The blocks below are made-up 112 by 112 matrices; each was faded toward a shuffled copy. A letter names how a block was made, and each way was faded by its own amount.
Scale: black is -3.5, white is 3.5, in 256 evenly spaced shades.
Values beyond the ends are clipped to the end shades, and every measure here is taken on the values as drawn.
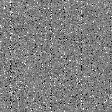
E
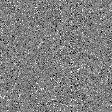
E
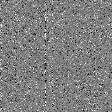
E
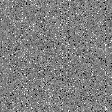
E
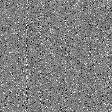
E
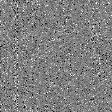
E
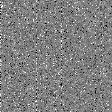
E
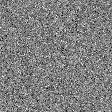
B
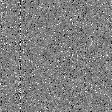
E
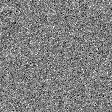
B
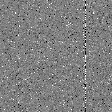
E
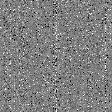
E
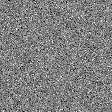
B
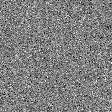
B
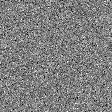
B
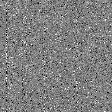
E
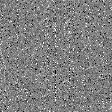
E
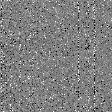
E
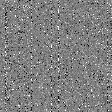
E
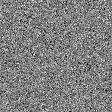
B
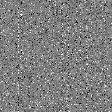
E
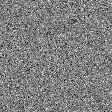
B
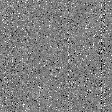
E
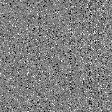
E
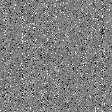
E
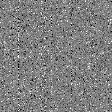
E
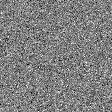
B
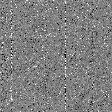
E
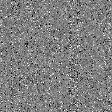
E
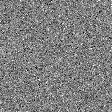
B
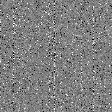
E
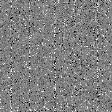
E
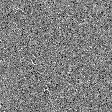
B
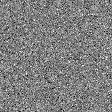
B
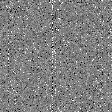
E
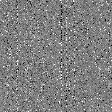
E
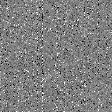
E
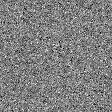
B
